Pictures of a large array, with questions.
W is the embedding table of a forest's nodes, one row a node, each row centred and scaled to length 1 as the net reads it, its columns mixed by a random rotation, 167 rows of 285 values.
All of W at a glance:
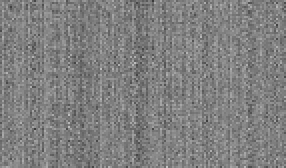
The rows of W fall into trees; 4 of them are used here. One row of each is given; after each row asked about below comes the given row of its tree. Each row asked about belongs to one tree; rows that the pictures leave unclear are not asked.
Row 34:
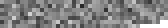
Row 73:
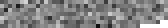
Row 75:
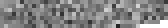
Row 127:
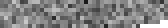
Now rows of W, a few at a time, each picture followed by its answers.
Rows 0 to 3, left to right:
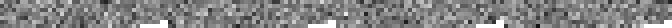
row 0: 34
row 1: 34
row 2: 75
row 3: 75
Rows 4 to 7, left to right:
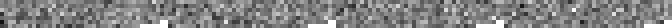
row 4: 34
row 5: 73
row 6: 73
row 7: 73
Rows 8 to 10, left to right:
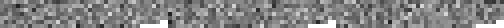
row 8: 73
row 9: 34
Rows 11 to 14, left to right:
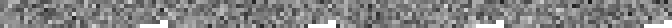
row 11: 75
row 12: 127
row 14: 127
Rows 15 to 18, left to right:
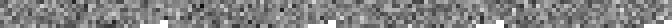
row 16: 75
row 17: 127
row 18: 73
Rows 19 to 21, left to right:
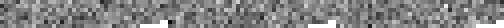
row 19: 34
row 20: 34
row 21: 75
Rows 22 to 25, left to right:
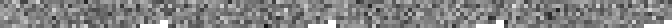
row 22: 127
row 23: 73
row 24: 75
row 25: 75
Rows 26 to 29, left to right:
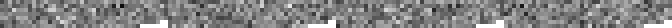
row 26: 127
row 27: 75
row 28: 127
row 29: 73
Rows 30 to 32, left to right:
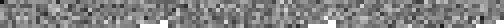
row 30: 127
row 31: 73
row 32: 127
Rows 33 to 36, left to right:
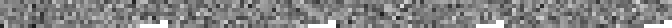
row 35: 127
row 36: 73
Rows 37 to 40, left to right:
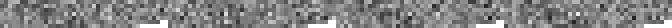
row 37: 75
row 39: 75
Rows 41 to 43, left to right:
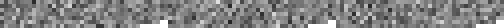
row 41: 34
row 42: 34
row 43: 75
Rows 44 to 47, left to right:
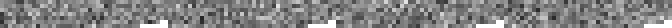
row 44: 34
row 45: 75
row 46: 34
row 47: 73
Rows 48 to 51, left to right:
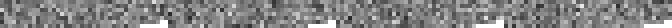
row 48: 34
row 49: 34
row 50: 75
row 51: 75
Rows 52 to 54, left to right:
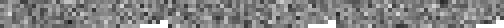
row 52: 75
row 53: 73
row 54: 34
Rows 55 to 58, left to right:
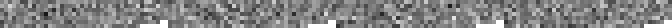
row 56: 127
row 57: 127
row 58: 34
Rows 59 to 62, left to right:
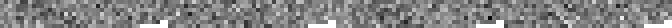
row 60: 73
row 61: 75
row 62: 127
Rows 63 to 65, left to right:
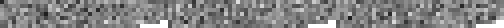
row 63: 127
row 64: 75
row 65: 75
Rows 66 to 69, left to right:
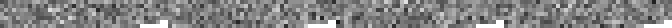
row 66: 127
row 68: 34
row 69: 34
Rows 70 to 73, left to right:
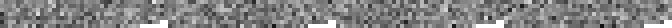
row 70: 34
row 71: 127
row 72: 75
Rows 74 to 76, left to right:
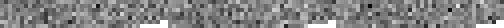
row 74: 75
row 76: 75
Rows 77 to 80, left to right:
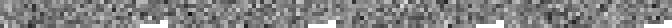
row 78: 73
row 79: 34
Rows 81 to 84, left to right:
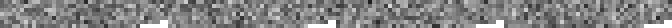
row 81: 127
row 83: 34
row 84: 75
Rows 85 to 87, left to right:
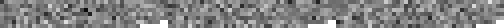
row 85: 127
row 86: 34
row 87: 34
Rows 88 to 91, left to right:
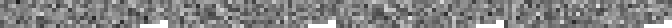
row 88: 34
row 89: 127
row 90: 127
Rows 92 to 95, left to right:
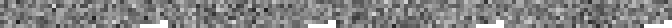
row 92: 34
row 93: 127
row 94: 34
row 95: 127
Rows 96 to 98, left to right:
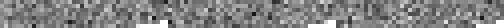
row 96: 75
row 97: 34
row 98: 127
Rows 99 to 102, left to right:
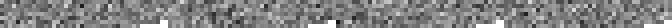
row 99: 34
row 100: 75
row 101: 34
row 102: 73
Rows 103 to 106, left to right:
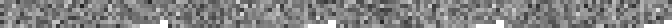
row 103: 34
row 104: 75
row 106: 75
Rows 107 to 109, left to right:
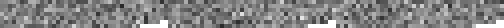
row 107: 127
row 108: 75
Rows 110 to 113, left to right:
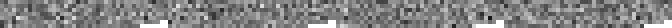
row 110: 127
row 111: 75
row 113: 127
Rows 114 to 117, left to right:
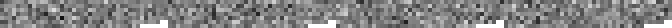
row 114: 127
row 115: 127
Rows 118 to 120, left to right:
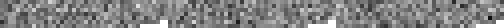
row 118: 34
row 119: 75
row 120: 75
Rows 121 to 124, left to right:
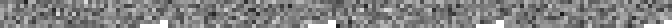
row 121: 75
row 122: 127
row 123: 127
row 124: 73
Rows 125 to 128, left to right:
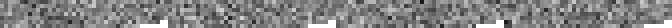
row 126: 127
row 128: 34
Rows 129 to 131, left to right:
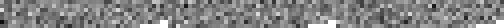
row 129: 34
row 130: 73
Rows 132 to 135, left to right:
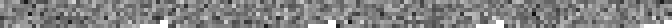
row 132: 75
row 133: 73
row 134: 127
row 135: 75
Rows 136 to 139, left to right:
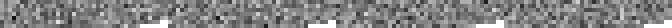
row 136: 75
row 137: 73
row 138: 34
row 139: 73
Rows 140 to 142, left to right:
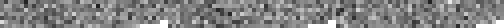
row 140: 75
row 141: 75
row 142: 73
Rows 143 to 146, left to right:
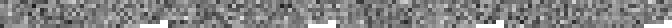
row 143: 75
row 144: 127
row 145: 75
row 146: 75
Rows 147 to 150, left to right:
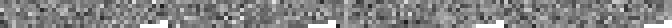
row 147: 34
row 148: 127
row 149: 75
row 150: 73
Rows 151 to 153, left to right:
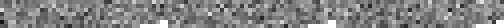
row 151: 34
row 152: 34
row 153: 75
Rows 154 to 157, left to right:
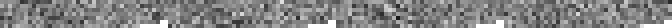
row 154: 75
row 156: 127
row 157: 75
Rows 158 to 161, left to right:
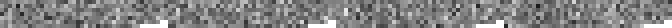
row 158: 73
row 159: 73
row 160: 75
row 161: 75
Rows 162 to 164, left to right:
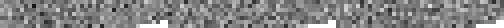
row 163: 34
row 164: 75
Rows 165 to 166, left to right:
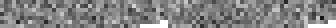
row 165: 34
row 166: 75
